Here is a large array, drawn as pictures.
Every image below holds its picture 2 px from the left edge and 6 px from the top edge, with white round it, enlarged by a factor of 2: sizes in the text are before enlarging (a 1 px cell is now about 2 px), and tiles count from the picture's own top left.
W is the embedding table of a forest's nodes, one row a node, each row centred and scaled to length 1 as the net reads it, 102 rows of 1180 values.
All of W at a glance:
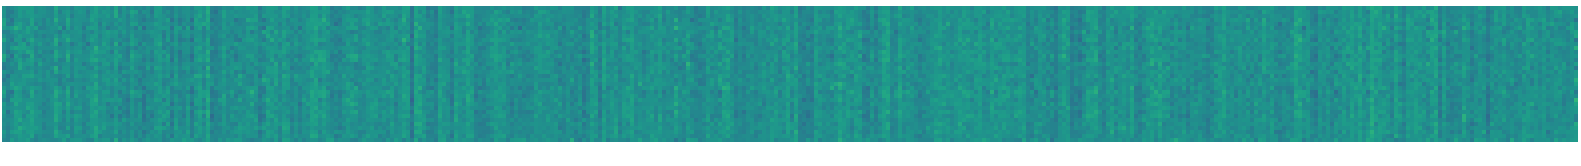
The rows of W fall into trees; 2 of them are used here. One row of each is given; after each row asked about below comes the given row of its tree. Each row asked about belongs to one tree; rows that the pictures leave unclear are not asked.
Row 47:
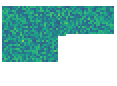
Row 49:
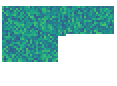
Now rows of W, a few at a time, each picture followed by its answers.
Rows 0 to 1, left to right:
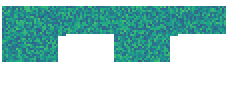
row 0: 49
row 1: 49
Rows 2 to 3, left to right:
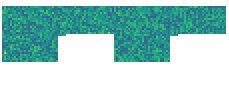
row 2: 47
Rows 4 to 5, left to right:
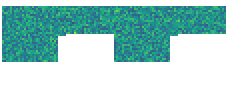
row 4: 49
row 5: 47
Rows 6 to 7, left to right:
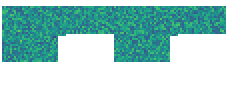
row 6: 47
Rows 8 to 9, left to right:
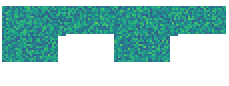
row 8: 49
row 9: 49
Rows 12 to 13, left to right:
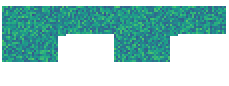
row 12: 49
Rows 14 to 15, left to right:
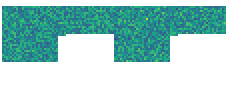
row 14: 47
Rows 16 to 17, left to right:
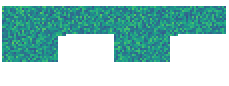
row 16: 49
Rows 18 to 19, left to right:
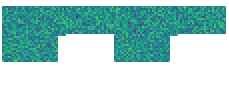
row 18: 47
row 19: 47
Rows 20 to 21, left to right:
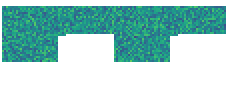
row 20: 49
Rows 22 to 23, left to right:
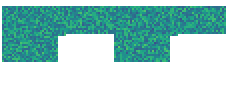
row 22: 47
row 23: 49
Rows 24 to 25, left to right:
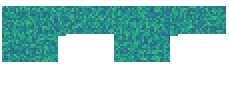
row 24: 49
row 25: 49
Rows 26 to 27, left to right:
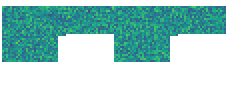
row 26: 49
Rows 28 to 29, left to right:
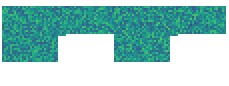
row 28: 47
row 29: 47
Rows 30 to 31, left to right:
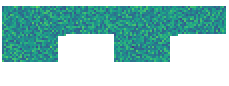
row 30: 47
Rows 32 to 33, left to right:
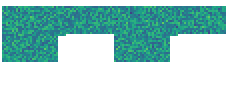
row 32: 49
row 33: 47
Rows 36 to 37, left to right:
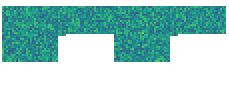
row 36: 49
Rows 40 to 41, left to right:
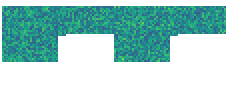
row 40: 49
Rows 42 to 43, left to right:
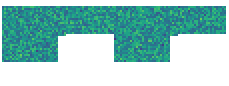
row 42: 47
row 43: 49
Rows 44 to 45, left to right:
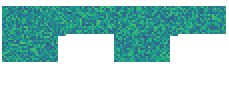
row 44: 47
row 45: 49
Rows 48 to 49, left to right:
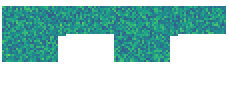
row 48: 49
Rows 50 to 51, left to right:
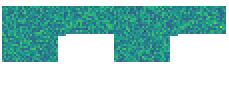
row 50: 47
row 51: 47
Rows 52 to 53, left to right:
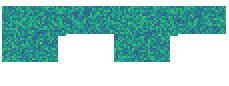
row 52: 49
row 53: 49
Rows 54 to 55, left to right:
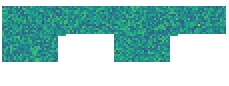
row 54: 47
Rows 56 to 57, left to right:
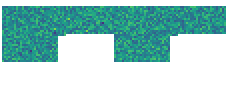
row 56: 47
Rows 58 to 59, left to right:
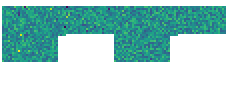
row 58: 47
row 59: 47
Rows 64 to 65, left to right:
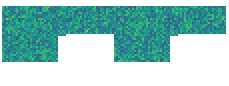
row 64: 49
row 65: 49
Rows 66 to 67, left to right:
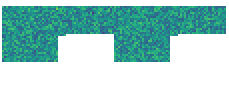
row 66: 49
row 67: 49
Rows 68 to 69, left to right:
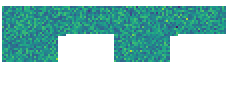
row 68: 49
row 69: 47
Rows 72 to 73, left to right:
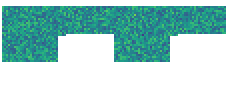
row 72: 49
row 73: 49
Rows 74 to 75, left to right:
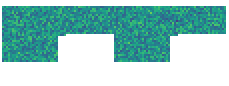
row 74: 49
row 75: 49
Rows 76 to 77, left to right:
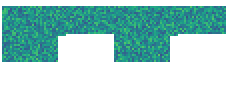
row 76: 47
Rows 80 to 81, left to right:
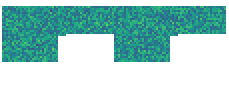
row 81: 49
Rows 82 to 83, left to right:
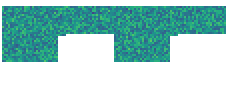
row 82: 49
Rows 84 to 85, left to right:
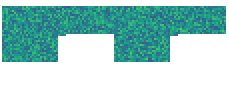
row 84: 47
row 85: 49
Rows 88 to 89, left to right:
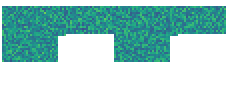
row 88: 47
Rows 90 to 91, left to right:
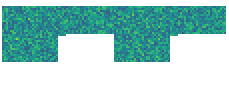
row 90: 47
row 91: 49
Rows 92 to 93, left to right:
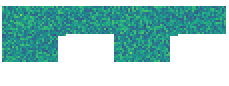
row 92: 49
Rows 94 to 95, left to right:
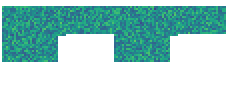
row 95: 47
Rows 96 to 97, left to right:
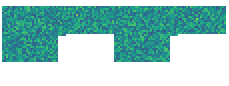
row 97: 49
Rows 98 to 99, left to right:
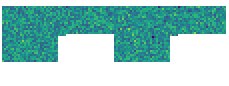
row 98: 47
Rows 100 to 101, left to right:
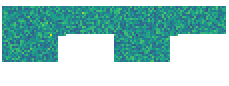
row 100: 47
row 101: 47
